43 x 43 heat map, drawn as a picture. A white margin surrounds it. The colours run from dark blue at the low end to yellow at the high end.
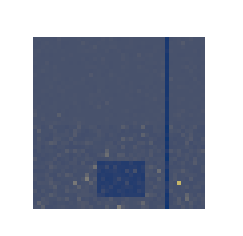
Odd lines: column 34. Seam: horizontal, 50% of the way down, the top part calmer. Ninth with the lowest average: bottom middle. Odd patch: lower, in the bottom middle.
